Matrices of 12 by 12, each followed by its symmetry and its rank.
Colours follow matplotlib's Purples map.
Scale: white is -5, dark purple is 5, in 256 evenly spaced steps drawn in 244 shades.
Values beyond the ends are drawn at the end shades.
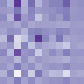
neither, rank two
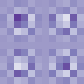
symmetric, rank one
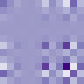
symmetric, rank one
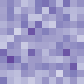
neither, full rank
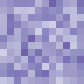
antisymmetric, full rank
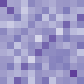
symmetric, full rank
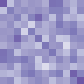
symmetric, full rank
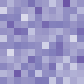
neither, full rank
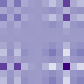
symmetric, rank one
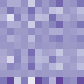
neither, rank two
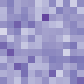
neither, full rank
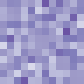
antisymmetric, full rank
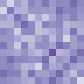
symmetric, full rank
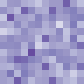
neither, full rank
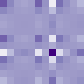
symmetric, rank one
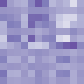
neither, rank two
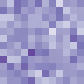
antisymmetric, full rank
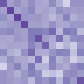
symmetric, full rank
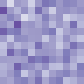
antisymmetric, full rank
